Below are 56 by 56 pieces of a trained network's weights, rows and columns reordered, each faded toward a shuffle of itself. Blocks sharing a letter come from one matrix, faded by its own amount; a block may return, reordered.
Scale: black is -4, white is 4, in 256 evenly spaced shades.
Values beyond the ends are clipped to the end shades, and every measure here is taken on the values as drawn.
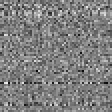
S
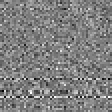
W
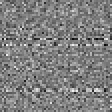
S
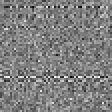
W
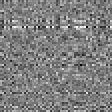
W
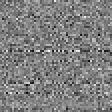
S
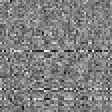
W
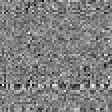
S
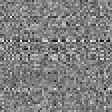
W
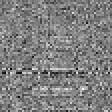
S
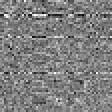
W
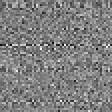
S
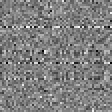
W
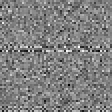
S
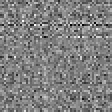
S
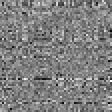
S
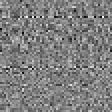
S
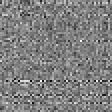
W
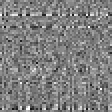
W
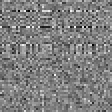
W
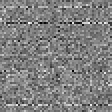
S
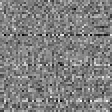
S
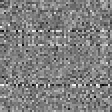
W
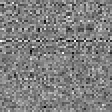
S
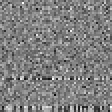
S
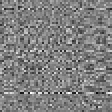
W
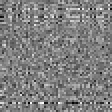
W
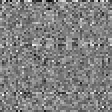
S
